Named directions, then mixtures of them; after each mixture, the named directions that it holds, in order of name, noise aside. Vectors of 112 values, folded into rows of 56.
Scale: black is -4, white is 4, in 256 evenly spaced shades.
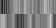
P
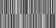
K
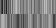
K, P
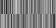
K, P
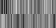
K, P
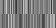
K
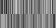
K, P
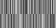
K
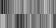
P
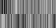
K, P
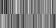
K, P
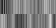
P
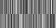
K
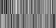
K, P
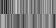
K, P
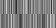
K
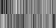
K, P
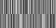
K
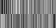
K, P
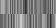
K, P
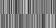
K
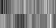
P
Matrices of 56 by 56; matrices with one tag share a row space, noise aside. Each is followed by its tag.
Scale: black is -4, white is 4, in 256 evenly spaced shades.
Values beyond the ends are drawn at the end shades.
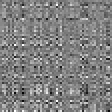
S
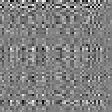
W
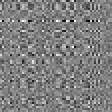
W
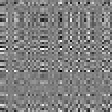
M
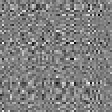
W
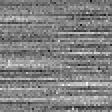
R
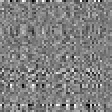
W
